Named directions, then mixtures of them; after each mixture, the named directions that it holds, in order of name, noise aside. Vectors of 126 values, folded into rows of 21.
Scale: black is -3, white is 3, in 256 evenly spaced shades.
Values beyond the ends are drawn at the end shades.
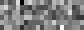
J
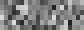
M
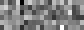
J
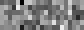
J, M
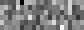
J, M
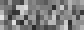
M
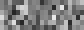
M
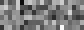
J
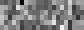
J, M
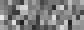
M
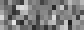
M
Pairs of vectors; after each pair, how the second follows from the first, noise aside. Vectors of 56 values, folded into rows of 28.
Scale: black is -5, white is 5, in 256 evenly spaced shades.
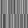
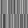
copied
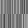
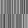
copied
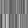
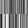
scaled up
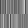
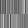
copied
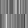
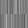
shrunk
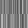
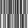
scaled up
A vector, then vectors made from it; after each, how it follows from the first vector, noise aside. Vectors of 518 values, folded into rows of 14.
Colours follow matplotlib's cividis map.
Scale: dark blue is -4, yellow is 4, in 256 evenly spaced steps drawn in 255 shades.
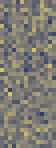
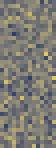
reversed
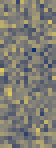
sign-scrambled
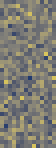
reversed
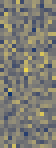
negated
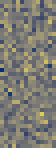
negated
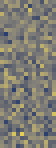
wrapped around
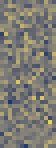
wrapped around
